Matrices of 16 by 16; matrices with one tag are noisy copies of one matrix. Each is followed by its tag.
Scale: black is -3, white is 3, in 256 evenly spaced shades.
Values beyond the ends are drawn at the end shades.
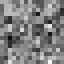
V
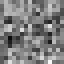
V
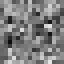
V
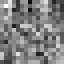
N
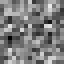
V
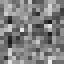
V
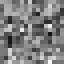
V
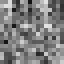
N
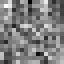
N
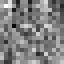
N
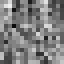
N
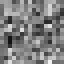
V
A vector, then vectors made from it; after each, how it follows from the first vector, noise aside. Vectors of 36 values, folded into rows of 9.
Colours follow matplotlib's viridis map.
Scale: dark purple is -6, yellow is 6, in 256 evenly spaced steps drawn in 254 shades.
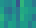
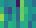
scaled up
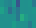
partly zeroed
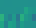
partly zeroed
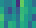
scaled up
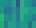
copied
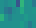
partly zeroed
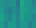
shrunk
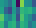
scaled up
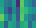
scaled up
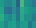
copied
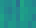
shrunk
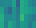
copied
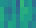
copied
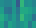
copied
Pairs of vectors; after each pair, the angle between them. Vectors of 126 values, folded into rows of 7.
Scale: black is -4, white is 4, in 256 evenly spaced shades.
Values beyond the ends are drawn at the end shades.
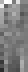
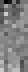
nearly opposite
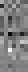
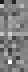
partly opposed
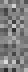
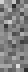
orthogonal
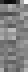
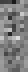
partly aligned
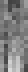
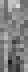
nearly opposite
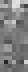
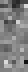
nearly opposite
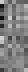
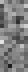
partly aligned
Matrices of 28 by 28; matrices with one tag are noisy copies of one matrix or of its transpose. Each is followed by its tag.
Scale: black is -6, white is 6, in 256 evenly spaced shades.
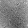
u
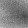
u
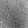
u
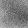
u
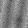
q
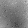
u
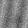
q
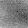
u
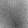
u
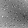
u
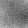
u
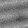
q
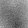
u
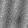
q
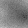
u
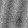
q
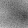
u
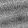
q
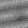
q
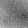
u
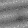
q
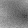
u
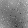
u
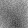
u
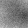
u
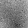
u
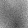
u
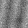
q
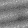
q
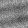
q
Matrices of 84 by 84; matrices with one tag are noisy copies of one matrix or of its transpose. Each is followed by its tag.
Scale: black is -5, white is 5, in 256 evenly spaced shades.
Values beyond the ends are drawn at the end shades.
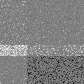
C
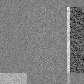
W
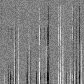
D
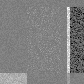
W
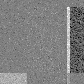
W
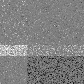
C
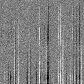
D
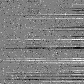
D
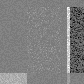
W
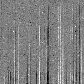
D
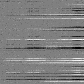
D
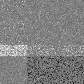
C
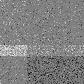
C
